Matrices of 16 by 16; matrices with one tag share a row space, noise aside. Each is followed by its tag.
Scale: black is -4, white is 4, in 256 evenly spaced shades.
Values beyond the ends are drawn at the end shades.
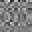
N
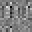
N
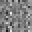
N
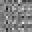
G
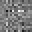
G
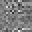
G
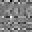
N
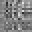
G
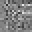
G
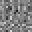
N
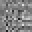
G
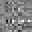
G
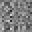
N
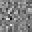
N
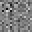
N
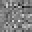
G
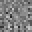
N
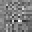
G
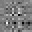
G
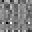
N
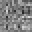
G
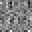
N
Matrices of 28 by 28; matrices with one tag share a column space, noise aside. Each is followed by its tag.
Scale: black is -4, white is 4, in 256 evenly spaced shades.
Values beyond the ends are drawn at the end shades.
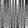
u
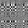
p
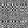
p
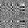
p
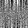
u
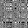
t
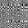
p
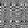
p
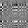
p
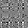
t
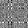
t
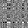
t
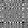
t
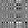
t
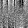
u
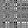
t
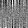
u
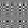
p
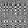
p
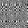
p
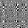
p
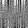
u
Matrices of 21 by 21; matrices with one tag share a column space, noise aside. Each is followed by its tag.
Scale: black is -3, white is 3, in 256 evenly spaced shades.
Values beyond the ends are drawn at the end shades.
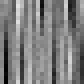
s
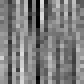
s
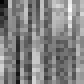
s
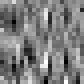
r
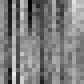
s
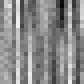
s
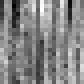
s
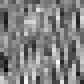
r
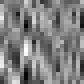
r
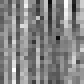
s
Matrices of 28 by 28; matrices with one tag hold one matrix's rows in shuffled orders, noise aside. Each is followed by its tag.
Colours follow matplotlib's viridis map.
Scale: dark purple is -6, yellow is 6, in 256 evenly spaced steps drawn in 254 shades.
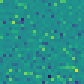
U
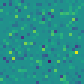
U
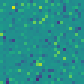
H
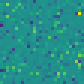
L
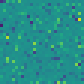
L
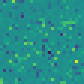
U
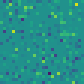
U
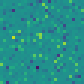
H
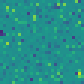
L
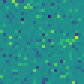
U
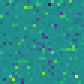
U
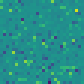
U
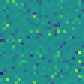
L
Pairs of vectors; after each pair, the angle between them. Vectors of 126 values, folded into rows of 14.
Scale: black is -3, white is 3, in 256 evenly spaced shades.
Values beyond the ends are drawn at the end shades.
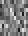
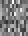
partly opposed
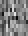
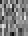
partly opposed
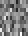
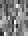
orthogonal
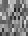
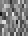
partly opposed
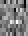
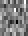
nearly opposite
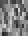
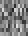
partly opposed
